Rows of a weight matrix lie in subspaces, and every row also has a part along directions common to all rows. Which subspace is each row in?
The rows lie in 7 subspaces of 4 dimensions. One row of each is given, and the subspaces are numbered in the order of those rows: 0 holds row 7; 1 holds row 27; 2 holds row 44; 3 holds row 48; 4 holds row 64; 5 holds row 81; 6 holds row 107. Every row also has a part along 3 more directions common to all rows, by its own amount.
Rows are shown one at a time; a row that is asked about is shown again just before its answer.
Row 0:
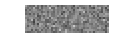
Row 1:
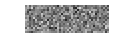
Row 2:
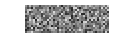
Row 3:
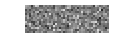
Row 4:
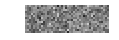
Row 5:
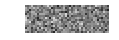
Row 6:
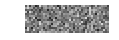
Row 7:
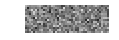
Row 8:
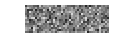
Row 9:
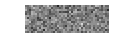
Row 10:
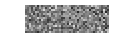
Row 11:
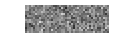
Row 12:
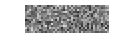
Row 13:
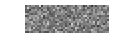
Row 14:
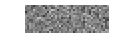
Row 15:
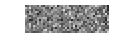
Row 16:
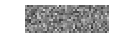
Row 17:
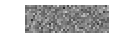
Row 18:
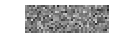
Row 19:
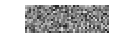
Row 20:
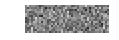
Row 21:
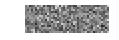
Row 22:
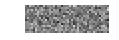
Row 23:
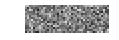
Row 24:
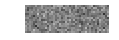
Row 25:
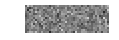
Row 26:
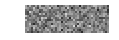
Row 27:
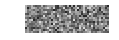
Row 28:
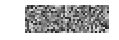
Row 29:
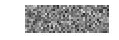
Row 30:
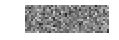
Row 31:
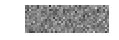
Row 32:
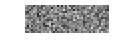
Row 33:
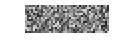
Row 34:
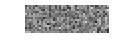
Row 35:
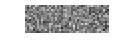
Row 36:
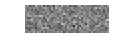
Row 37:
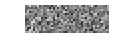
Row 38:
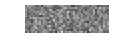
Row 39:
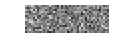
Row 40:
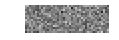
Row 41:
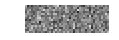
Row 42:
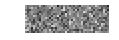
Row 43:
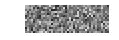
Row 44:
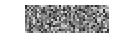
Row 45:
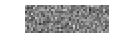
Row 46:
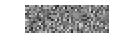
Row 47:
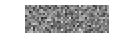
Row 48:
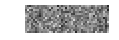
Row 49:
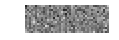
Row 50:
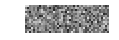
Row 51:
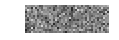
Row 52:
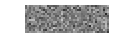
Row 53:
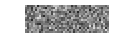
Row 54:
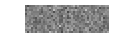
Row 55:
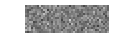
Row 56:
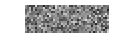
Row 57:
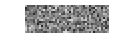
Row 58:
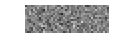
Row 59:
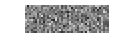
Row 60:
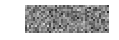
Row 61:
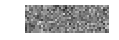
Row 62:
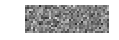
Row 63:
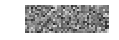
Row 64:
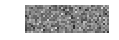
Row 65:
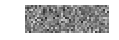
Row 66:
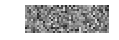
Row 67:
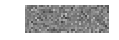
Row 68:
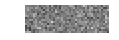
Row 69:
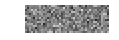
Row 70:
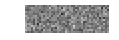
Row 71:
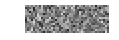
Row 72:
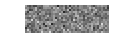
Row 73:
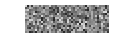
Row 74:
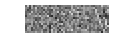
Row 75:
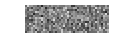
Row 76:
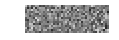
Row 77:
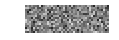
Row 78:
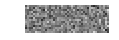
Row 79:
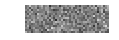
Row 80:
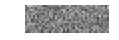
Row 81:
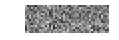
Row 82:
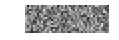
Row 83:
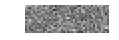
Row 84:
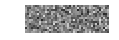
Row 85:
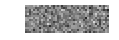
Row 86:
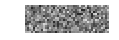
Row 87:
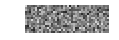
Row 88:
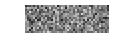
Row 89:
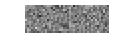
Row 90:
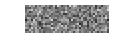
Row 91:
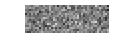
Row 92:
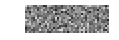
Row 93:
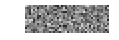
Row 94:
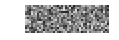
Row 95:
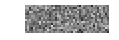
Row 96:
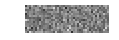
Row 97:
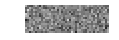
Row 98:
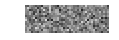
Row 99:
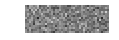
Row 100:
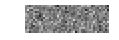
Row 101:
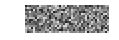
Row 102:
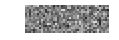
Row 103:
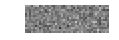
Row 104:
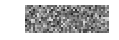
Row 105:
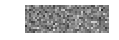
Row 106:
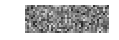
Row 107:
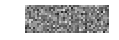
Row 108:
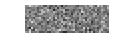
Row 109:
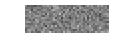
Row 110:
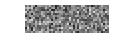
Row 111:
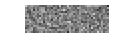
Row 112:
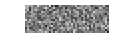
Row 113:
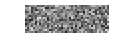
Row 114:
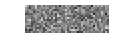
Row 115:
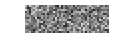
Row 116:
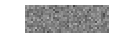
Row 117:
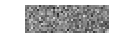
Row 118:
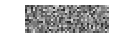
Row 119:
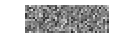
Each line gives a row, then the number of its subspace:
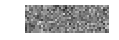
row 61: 4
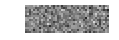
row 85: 1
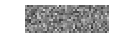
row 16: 5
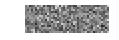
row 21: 0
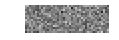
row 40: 6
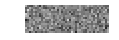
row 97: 3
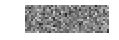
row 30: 6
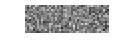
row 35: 6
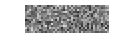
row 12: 5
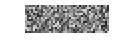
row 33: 0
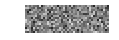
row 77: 1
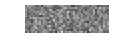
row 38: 3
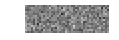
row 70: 4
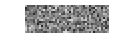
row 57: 4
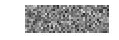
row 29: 5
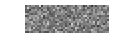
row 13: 1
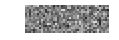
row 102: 1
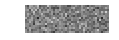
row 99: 6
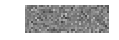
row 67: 2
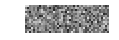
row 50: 3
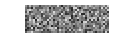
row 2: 4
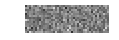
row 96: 3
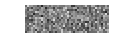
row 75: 3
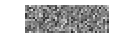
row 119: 3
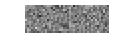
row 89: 0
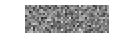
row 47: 2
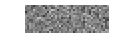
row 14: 5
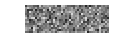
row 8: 3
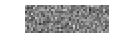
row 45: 6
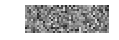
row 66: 2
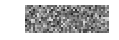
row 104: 5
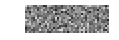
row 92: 5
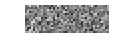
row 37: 2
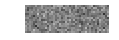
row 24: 1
